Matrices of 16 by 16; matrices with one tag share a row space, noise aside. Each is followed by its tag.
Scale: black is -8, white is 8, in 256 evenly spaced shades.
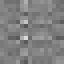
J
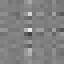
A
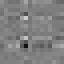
J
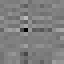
J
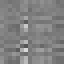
J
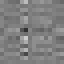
J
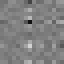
A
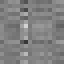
J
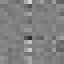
A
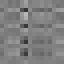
J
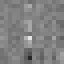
A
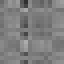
J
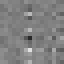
A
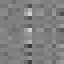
A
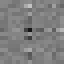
A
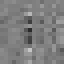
A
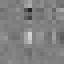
A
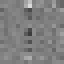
A
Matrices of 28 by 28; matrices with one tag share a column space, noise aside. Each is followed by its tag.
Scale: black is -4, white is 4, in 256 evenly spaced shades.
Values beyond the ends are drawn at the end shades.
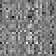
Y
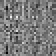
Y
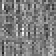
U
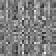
Y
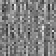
U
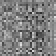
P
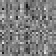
Y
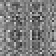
P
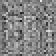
P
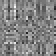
Y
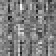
U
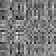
Y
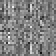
Y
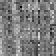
U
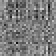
Y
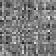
Y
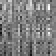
U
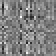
Y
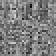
Y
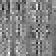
U
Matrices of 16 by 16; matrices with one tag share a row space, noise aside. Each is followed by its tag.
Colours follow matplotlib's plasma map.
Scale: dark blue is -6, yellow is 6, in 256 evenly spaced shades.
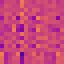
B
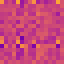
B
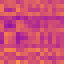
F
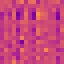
B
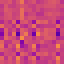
B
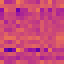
F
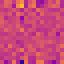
B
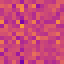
B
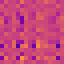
B
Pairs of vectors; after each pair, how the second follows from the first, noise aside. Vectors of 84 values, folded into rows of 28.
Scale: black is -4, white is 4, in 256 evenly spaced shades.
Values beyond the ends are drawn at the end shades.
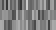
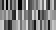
scaled up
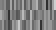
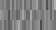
shrunk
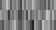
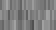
shrunk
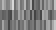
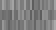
shrunk
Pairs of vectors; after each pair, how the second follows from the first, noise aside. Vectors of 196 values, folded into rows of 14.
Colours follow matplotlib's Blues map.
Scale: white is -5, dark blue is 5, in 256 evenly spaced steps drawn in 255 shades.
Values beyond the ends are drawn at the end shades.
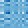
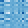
negated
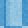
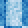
scaled up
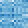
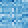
negated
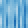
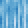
negated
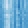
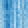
negated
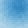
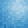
negated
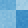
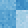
negated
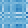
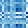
scaled up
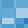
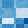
scaled up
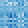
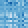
negated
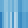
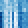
scaled up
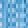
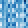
scaled up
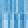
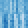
negated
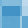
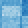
negated
